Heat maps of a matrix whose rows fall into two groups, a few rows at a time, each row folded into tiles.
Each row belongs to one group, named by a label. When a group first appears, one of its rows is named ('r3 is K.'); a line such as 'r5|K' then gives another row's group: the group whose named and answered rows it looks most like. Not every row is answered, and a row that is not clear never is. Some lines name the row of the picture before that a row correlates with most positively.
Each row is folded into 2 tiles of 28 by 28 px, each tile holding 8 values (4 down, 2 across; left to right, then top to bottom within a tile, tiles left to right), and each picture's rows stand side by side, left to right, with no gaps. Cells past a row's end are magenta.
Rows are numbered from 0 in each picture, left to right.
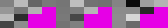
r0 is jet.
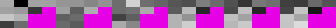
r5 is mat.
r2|jet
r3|mat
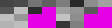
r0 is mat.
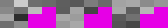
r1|mat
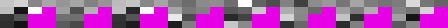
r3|jet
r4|jet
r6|jet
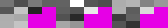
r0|mat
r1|jet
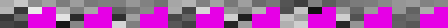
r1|jet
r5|mat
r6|jet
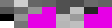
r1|mat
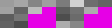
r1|jet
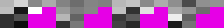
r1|jet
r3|jet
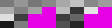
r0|jet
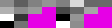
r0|jet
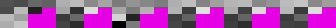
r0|mat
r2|jet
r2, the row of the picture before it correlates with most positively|0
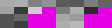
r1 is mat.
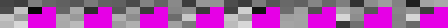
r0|mat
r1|mat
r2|mat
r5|mat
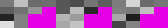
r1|mat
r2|jet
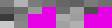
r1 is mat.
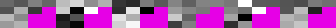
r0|mat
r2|mat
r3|jet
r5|mat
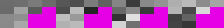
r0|mat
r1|mat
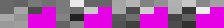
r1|jet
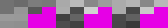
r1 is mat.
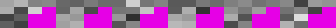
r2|jet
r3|mat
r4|jet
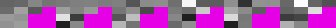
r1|jet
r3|jet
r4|jet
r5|jet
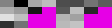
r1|mat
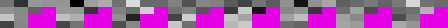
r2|jet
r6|mat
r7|jet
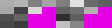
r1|jet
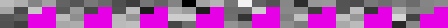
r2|mat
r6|mat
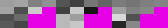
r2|jet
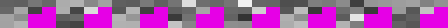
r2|mat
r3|jet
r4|jet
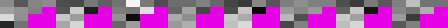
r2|jet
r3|mat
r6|mat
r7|jet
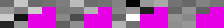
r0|jet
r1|jet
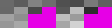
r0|mat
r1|mat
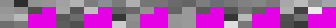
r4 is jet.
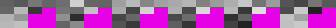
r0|mat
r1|jet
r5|mat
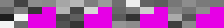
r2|jet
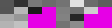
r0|mat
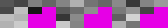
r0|mat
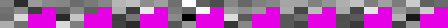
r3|jet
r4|jet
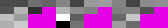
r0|mat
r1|jet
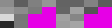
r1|mat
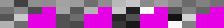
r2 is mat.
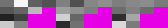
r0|jet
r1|jet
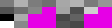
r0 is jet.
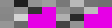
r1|jet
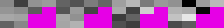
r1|mat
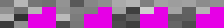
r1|jet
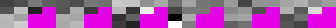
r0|mat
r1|mat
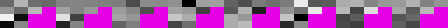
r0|jet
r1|jet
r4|mat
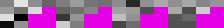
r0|jet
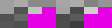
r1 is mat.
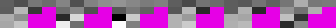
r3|mat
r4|mat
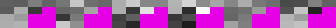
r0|mat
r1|jet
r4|jet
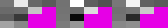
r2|jet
